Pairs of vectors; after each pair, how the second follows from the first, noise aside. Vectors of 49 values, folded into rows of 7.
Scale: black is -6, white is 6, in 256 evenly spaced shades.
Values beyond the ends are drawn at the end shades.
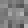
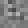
shuffled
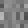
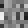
scaled up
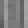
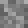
shuffled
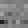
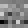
scaled up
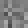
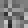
scaled up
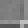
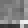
scaled up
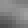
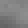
shrunk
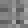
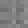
shrunk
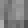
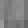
shrunk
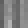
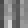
scaled up
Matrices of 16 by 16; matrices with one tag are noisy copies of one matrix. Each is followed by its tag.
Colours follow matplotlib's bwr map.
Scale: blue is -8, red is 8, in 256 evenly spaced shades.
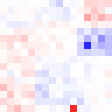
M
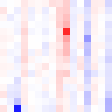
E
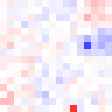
M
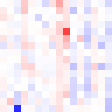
E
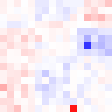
M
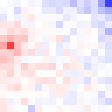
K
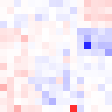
M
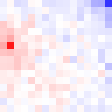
K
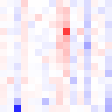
E
